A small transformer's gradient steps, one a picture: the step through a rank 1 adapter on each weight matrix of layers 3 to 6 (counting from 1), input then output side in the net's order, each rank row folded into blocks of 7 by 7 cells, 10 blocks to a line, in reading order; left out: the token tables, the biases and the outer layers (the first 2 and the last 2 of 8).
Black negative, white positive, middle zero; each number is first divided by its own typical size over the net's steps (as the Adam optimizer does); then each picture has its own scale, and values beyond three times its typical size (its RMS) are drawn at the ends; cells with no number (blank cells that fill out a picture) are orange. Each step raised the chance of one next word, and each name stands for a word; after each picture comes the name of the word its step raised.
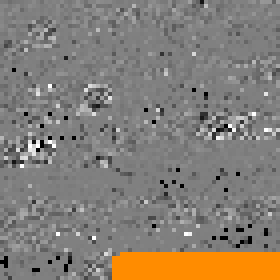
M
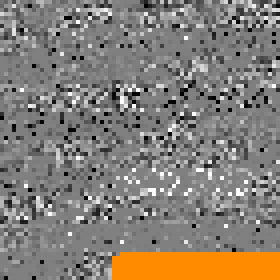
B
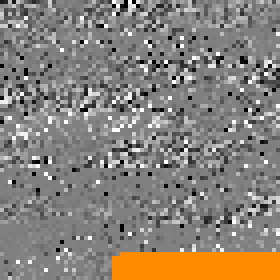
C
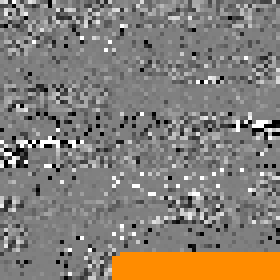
B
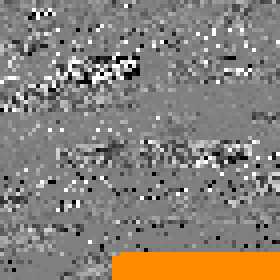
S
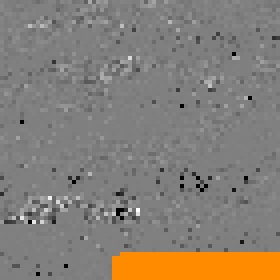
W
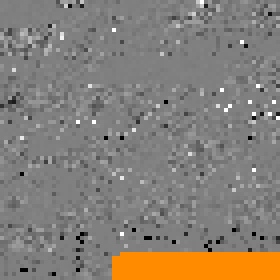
M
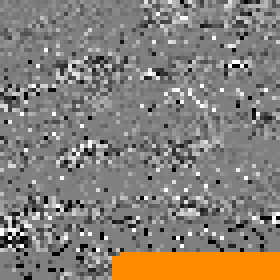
S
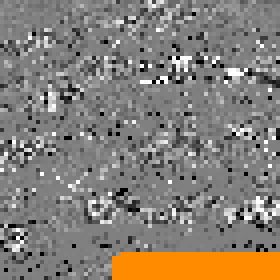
M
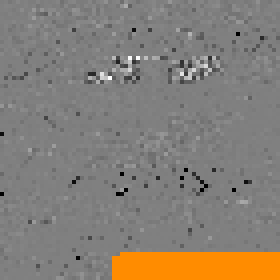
W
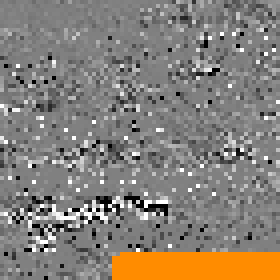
S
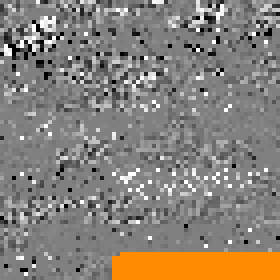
B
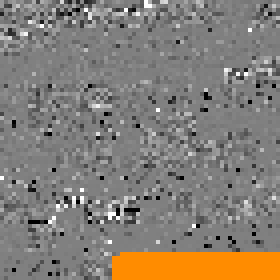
M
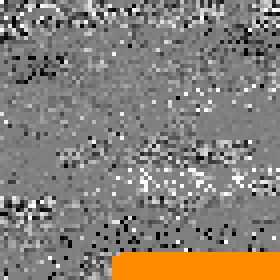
B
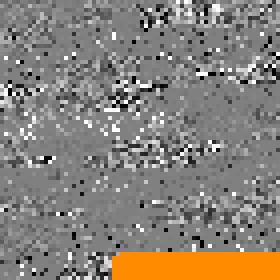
C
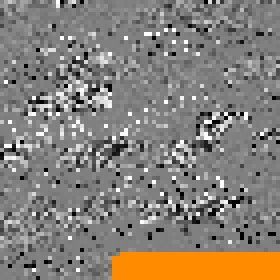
S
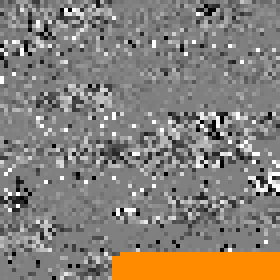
S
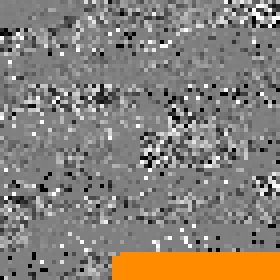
S
